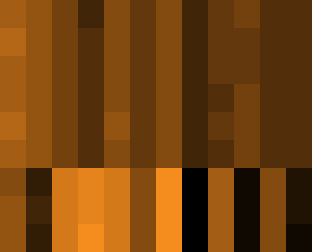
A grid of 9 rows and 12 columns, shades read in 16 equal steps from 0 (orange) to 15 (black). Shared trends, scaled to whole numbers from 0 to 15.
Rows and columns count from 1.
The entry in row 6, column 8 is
11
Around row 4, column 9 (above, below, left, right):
9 9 11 8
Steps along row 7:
up down down up up down up down up down up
